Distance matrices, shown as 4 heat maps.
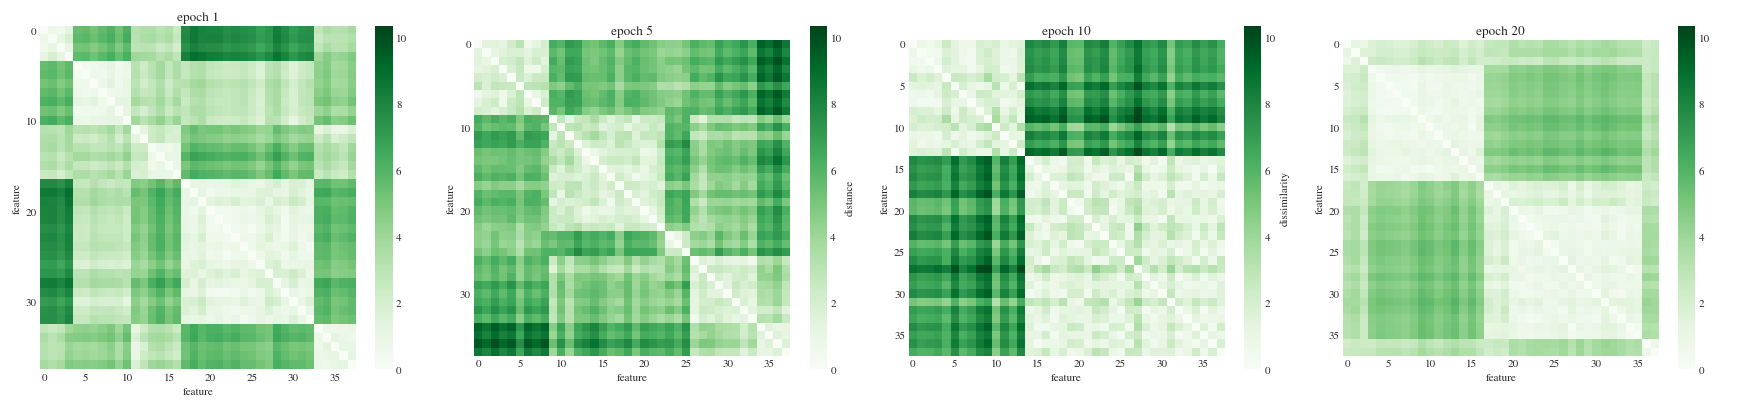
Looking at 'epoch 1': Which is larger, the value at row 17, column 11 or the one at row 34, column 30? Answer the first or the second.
the second
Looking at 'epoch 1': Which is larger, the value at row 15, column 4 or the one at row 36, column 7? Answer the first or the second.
the second
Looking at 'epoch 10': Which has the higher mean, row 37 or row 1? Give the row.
1
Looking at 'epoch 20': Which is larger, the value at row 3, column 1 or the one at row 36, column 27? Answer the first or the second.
the second
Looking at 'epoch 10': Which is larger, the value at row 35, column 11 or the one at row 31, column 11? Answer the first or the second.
the first
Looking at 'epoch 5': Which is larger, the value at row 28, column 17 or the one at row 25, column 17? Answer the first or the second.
the second
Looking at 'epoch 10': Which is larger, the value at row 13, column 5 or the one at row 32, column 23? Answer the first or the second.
the second
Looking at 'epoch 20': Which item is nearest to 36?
37
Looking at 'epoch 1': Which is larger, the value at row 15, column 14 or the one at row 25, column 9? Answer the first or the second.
the second
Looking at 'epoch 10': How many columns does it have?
38
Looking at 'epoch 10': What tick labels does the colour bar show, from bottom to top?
0, 2, 4, 6, 8, 10
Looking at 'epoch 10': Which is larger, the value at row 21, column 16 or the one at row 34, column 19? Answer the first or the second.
the second
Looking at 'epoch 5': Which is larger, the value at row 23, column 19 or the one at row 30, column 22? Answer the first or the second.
the first
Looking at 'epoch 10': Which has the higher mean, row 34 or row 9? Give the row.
9
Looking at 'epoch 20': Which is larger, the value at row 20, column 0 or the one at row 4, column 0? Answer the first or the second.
the first
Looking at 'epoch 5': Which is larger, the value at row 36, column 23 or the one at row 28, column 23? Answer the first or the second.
the first
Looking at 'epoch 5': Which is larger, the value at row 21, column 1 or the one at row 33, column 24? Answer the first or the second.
the first
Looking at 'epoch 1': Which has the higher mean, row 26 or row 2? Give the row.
2
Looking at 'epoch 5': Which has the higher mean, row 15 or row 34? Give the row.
34
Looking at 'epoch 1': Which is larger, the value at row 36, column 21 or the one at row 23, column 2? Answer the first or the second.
the second
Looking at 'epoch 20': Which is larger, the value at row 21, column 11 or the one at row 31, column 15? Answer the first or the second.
the second
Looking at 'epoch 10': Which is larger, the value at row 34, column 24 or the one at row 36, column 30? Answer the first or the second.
the first
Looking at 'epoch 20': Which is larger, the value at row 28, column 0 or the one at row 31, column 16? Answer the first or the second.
the second
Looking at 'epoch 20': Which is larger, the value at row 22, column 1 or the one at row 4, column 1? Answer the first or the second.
the first
